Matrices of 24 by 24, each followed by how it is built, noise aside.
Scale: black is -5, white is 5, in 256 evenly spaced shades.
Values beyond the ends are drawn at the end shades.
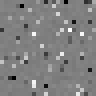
sparse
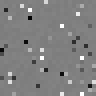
sparse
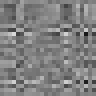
low rank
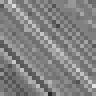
Toeplitz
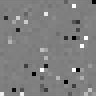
sparse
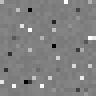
sparse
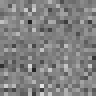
low rank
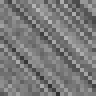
Toeplitz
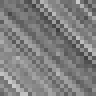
Toeplitz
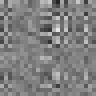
low rank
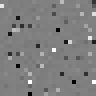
sparse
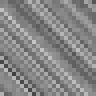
Toeplitz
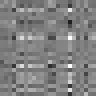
low rank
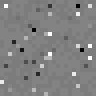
sparse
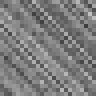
Toeplitz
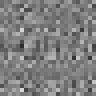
low rank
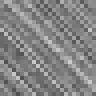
Toeplitz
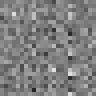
low rank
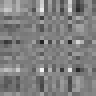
low rank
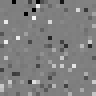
sparse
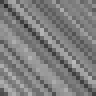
Toeplitz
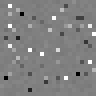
sparse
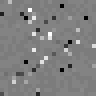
sparse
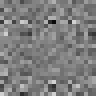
low rank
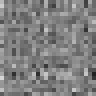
low rank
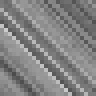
Toeplitz
